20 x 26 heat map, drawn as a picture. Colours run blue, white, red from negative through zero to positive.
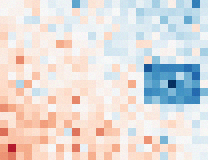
Odd patch: lower, in the middle right. Ninth with the highest average: bottom left. Ninth with the lowest average: middle right. Slope: up to the bottom left. Roughest part: middle right.
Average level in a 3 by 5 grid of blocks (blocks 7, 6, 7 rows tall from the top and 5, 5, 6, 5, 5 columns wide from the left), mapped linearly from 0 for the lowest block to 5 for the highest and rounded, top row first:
3 3 3 2 2 | 4 4 3 1 0 | 5 4 4 3 3
